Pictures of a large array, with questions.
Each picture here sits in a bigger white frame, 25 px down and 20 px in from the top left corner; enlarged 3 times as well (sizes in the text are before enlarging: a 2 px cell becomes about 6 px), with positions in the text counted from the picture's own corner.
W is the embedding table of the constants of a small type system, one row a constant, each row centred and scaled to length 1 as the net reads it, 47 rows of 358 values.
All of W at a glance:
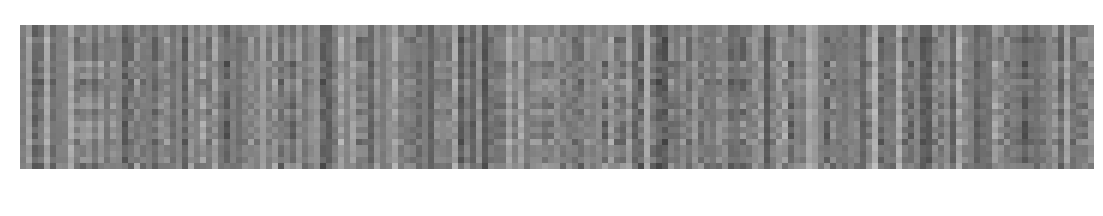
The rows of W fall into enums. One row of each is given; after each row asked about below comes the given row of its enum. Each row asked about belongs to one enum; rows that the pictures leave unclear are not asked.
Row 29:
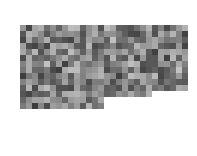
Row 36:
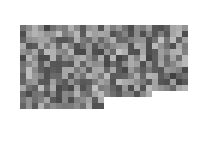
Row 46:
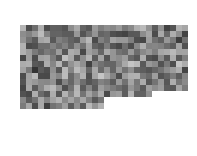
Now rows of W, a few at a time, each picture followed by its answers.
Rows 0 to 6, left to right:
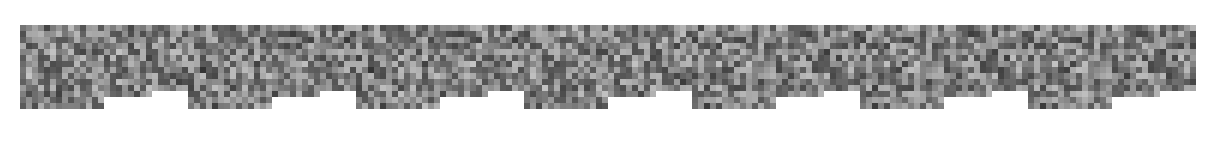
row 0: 36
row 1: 46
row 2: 46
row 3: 36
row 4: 29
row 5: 29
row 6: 29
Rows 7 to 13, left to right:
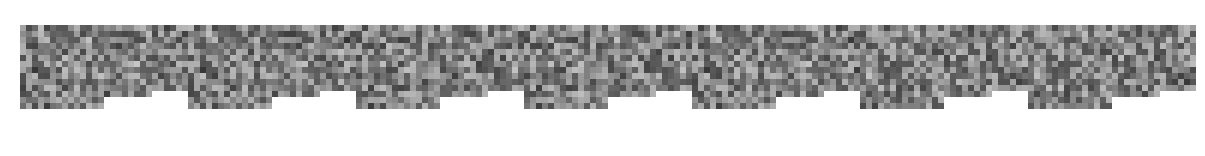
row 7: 46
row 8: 46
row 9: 29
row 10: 29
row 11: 46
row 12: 36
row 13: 36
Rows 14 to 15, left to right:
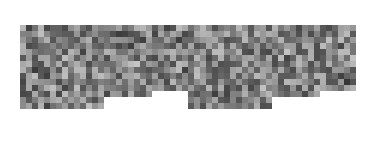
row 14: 46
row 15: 36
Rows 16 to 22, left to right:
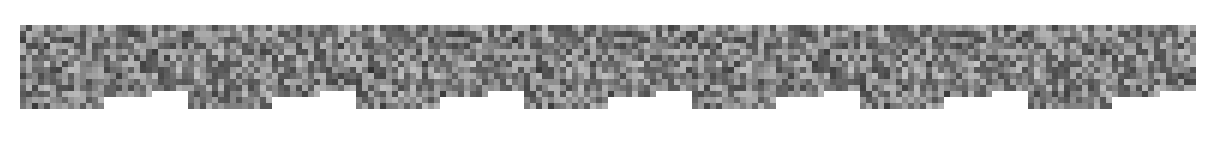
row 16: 29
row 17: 36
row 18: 46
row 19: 46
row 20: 29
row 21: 46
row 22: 36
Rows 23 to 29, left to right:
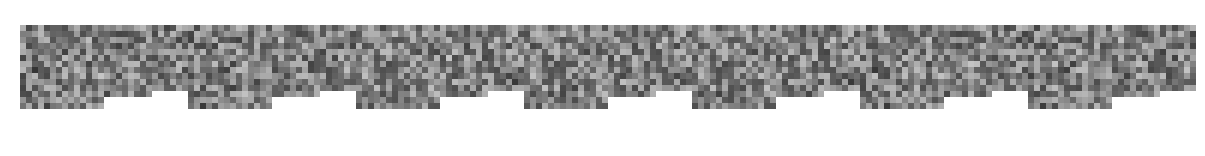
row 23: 46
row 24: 29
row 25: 36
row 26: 36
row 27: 36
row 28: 46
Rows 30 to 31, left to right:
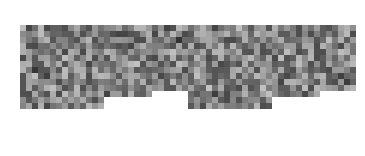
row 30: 46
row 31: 36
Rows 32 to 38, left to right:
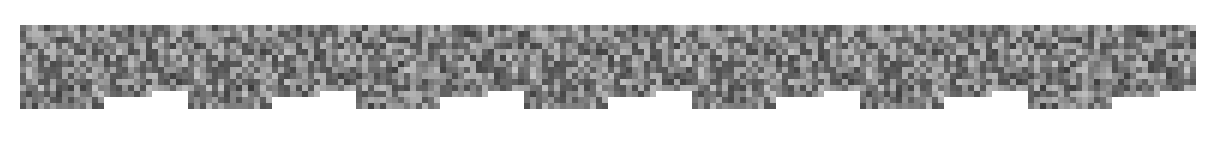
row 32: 36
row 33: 36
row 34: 29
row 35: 36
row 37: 36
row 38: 29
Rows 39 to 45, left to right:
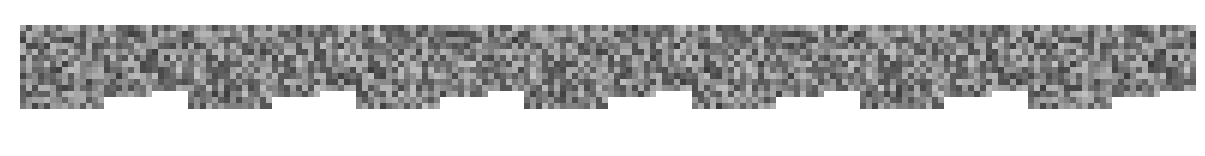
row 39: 29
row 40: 36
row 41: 46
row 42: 36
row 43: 46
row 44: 36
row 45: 29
